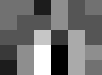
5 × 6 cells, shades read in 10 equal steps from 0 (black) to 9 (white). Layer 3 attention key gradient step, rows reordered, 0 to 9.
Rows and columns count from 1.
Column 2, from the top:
4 3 3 5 5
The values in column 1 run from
1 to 4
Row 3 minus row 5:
2 -2 -2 2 0 -1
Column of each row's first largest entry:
4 4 3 3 3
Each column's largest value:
4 5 9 5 6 5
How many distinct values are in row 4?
5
